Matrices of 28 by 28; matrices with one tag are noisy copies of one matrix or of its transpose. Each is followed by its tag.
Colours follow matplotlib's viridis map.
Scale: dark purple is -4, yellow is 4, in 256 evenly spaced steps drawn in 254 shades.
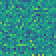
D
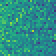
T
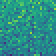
T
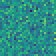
D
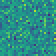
D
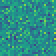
D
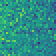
T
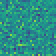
D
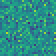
D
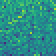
T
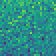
T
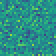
D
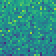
T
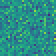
D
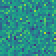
D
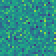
D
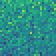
T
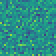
D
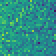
T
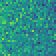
T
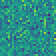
D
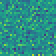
D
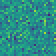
D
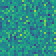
D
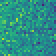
T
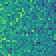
T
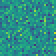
D
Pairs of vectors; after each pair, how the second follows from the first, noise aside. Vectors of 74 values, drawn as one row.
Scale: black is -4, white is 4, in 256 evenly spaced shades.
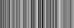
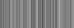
shrunk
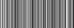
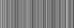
shrunk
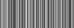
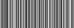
negated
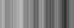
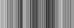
wrapped around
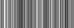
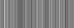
shrunk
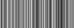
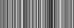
shuffled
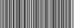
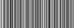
reversed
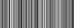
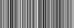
negated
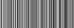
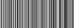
copied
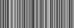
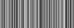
reversed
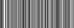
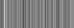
shrunk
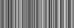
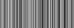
negated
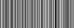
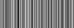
reversed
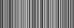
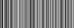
shuffled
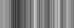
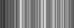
wrapped around
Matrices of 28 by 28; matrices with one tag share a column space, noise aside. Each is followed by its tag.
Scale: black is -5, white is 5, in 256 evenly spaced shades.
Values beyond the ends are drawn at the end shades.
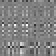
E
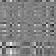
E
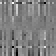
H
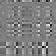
E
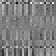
H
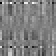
H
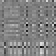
E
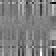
H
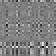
E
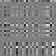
E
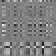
E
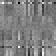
H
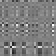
E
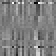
H
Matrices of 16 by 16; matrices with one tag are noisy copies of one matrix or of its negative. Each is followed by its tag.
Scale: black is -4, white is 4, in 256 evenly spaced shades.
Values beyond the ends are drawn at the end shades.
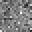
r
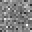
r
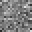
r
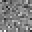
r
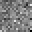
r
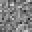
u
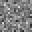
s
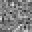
u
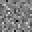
s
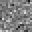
u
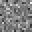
s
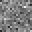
r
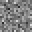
s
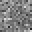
r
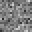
u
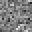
u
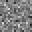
s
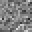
u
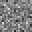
s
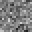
u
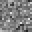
u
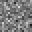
s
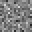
s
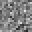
u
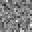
s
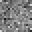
r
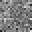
r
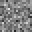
s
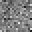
r
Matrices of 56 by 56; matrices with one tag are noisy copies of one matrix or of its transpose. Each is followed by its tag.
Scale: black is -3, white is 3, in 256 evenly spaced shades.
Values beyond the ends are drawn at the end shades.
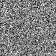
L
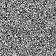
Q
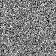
L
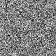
Q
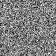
L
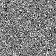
Q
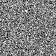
L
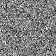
Q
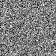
L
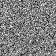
L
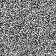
L
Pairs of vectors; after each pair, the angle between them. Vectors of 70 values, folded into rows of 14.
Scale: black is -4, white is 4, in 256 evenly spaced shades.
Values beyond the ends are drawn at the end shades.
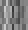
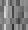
nearly parallel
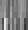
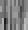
nearly opposite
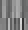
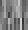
nearly parallel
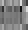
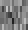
partly aligned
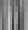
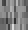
partly opposed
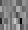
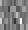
nearly opposite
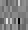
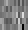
partly opposed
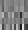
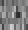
partly aligned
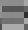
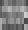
nearly opposite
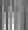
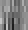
nearly opposite
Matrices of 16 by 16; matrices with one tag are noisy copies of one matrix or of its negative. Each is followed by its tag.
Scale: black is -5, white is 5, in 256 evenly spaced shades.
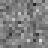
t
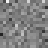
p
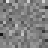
p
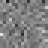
p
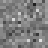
t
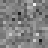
t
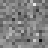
t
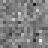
t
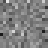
p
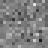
t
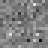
t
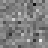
t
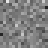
p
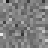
p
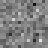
t
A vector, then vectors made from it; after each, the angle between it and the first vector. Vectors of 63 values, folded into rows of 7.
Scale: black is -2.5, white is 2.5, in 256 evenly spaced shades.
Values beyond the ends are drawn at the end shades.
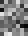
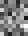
nearly opposite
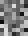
orthogonal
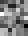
partly aligned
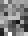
partly aligned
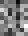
partly opposed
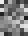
nearly opposite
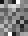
partly aligned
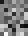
partly aligned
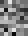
orthogonal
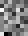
partly opposed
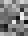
orthogonal
